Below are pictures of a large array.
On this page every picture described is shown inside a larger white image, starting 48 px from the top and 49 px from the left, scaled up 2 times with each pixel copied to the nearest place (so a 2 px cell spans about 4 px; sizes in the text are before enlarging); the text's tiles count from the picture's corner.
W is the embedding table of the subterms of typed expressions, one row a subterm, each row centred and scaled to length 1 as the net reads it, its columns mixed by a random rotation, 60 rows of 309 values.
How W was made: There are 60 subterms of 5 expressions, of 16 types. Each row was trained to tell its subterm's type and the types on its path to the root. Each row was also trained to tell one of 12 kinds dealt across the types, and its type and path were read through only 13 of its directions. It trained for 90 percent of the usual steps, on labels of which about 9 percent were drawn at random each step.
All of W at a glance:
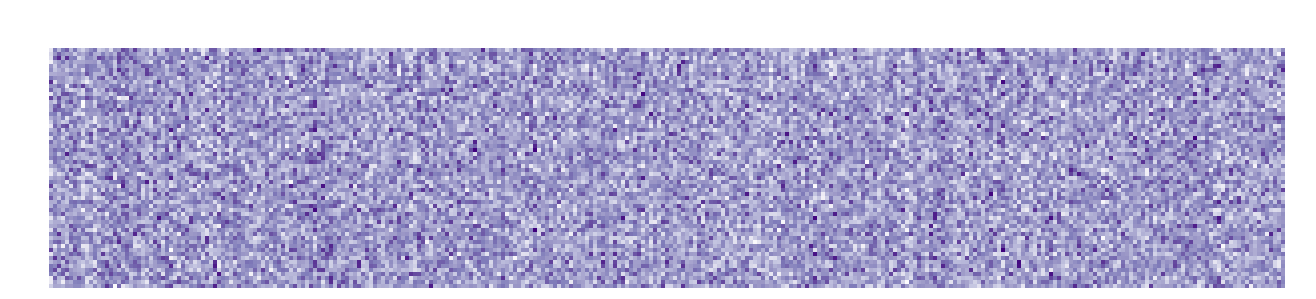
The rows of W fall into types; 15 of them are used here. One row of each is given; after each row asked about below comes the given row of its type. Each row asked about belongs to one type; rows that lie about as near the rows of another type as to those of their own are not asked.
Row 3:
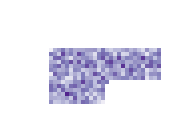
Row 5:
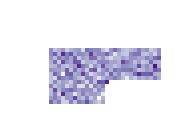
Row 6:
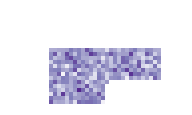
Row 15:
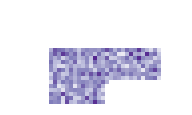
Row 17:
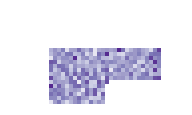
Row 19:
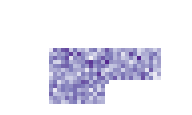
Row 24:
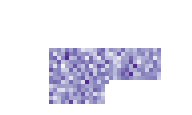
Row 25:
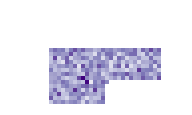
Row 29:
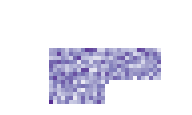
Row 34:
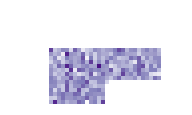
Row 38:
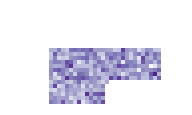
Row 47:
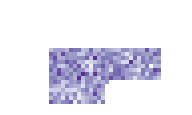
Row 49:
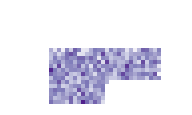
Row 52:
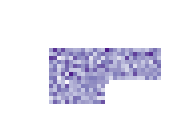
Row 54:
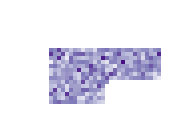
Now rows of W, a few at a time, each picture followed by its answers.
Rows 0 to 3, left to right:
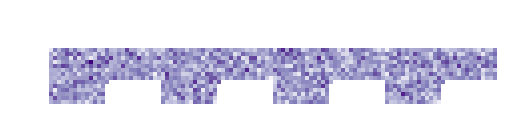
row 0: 19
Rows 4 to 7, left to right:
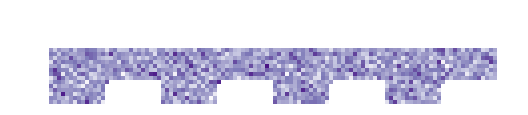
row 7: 17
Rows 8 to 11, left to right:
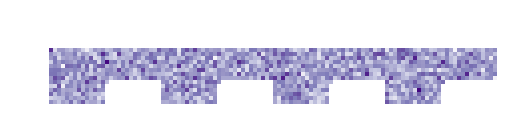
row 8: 52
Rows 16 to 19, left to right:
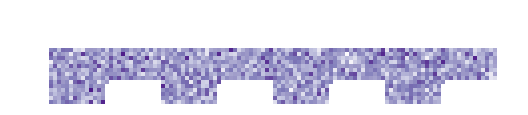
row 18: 25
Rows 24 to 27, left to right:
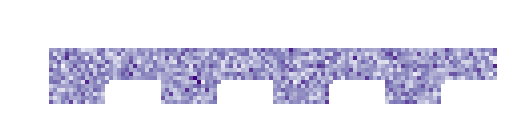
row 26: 19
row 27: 34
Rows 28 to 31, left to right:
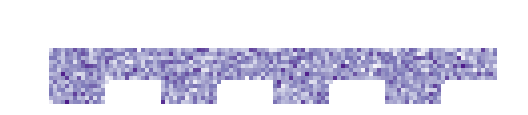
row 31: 49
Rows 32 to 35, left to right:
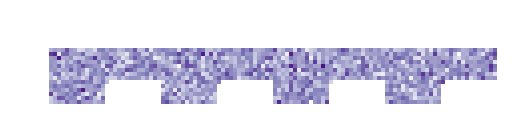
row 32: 34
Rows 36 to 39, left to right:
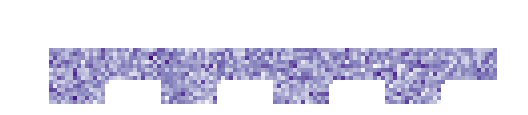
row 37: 34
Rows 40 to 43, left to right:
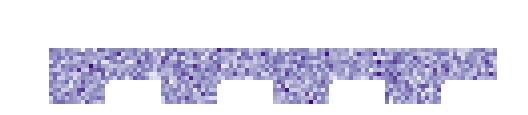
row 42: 49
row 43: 49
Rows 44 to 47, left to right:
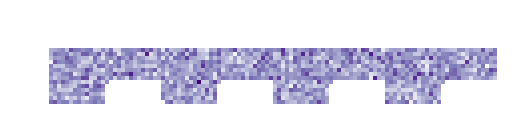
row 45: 25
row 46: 29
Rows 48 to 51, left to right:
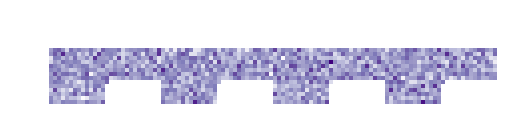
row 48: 47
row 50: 52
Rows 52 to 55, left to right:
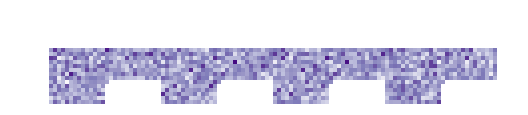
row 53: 54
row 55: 19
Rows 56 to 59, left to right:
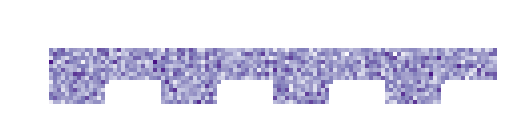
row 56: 17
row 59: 3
